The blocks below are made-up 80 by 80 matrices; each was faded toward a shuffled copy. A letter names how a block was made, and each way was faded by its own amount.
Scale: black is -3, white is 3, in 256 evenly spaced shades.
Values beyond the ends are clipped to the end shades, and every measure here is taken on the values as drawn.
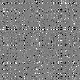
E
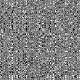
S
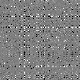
E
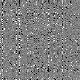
S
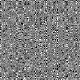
S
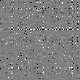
E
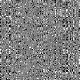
S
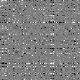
E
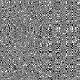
S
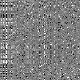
S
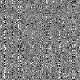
S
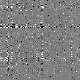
E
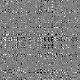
E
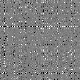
E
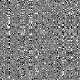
S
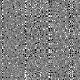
S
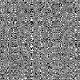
S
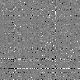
E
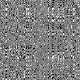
S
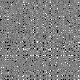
E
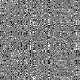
S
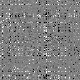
E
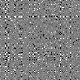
E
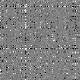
E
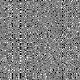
S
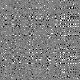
E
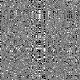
S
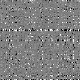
E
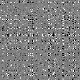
E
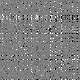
E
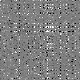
E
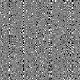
S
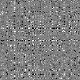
E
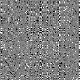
S
